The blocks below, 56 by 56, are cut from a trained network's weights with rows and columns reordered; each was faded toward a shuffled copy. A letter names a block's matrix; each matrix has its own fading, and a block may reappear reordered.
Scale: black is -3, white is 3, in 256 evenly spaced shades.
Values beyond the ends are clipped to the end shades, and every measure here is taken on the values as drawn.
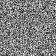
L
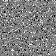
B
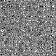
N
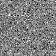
N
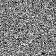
L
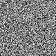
L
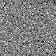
N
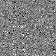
N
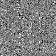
N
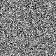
L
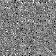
N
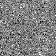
N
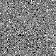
N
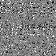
B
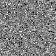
N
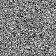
L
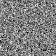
L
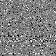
B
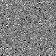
N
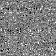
N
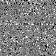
B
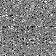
B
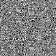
N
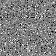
B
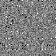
N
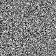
L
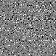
B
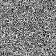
L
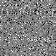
B
